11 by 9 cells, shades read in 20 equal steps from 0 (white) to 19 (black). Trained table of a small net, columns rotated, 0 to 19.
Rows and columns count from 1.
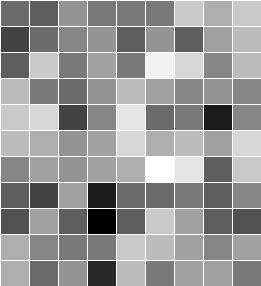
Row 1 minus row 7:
2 5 0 3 4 10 2 -6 0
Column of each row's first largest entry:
2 1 1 3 8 3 8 4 4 3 4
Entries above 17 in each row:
0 0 0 0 0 0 0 0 1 0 0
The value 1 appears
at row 3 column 6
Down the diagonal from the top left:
11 11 10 8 2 6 2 12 13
